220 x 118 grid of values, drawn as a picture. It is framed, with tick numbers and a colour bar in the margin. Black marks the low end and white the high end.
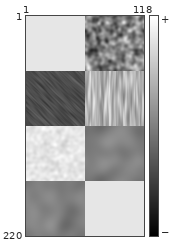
The table splits into 4 rows of 2 panels. Panel 1,1: very high, flat. Panel 1,2: middling, blotchy, strong in contrast. Panel 2,1: low, slanting down to the right, faint in contrast. Panel 2,2: high, streaked downward. Panel 3,1: very high, blotchy, faint in contrast. Panel 3,2: middling, smooth, faint in contrast. Panel 4,1: middling, smooth, faint in contrast. Panel 4,2: very high, flat.
